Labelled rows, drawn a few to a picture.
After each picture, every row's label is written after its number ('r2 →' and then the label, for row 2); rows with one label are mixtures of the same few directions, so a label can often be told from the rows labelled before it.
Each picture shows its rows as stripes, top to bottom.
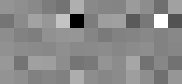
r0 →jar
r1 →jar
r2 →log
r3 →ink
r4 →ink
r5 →jar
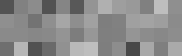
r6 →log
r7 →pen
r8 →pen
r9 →ink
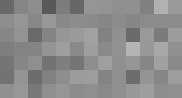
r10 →log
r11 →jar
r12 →ink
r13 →pen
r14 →log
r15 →ink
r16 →pen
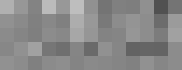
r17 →log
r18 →jar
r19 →jar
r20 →pen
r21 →pen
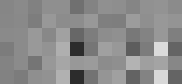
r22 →jar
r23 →pen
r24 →jar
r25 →jar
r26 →pen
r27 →jar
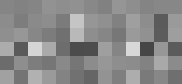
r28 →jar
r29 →jar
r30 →jar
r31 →ink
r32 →log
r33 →ink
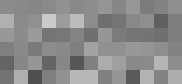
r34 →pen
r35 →log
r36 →pen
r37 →pen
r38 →log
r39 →ink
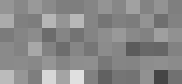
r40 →ink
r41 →log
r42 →log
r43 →pen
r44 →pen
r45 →log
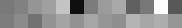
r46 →jar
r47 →pen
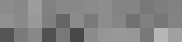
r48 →pen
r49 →pen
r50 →log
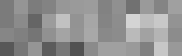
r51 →ink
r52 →pen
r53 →pen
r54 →log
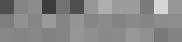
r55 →log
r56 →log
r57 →jar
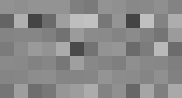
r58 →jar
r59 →ink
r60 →jar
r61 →jar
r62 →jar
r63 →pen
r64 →ink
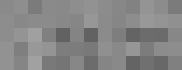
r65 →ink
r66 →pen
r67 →pen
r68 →ink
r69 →pen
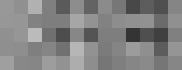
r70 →pen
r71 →jar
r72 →pen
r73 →jar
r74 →log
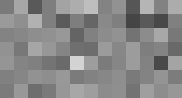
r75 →ink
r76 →pen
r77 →jar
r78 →ink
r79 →jar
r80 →jar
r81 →ink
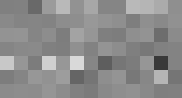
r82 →pen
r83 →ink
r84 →jar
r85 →pen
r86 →log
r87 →jar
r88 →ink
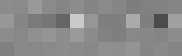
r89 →pen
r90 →jar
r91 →log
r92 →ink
